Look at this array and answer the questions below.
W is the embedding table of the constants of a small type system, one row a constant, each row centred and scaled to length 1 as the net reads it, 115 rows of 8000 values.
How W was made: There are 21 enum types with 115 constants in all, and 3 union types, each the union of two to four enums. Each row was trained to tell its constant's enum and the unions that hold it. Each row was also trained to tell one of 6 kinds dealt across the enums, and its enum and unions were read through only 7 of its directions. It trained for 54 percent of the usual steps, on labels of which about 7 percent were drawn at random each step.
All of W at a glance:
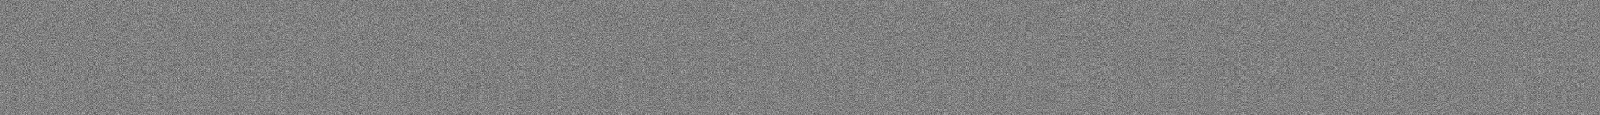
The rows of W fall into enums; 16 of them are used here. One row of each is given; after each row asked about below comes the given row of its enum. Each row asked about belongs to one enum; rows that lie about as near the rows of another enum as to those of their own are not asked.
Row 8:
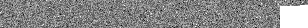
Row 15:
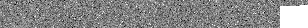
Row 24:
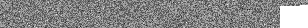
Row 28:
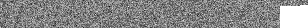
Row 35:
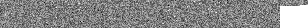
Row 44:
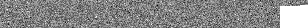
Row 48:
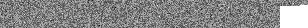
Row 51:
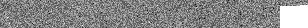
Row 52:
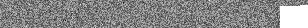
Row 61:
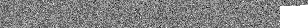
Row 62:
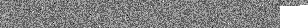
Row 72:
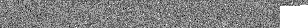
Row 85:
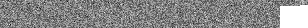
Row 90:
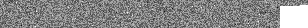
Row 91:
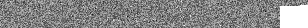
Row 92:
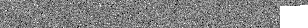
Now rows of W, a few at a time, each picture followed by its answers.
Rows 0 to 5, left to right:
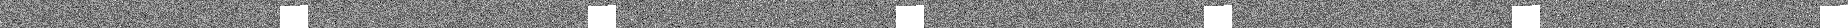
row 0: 52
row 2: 48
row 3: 90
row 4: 24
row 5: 35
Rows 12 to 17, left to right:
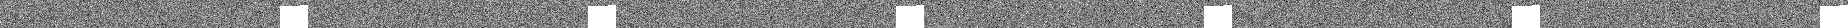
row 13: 90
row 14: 28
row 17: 35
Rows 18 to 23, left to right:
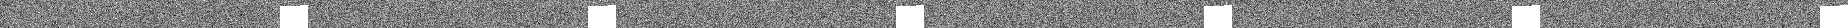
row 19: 51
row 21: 61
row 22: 90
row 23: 91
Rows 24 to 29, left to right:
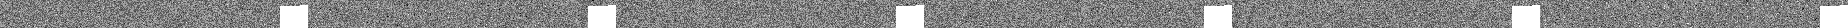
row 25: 72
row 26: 90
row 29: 15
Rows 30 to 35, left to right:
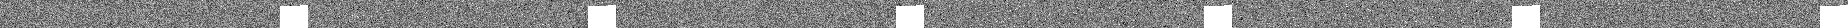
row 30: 72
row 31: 91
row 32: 48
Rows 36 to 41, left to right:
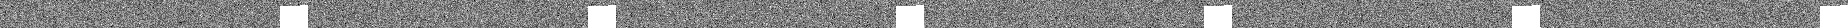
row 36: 85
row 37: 48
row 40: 90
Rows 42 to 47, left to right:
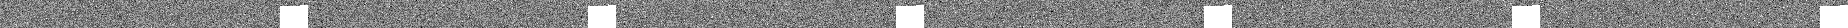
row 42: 52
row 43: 48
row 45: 24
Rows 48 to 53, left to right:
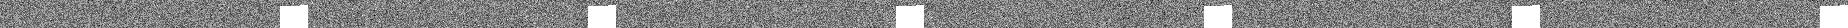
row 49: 52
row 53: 72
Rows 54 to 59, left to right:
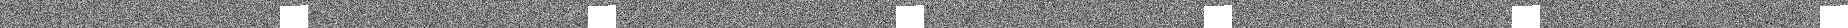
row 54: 48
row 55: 52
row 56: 62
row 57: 52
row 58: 28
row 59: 51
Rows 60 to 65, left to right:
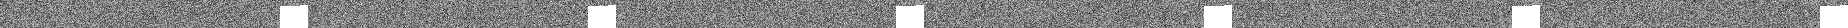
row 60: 28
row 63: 28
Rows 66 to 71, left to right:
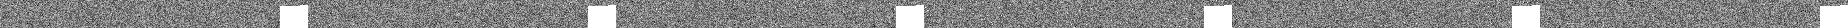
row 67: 72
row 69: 61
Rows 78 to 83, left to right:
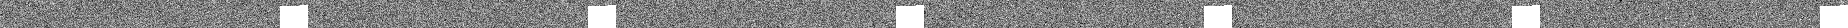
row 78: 24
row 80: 51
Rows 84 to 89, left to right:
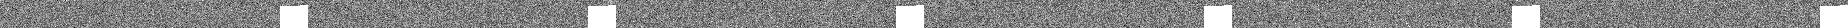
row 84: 35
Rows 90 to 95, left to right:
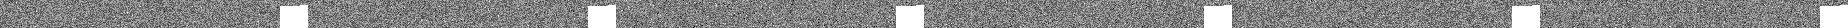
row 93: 62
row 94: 28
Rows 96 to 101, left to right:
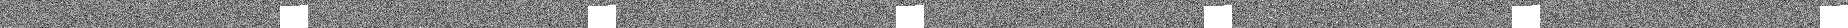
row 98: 90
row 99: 91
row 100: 8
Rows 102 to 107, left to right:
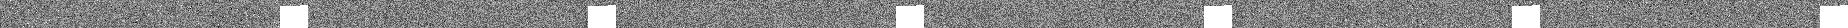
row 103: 52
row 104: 28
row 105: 51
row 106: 61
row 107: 72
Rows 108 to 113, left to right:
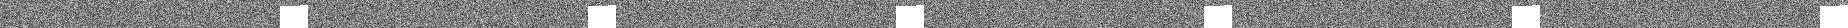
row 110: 48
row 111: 51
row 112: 91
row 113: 62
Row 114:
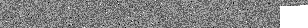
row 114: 24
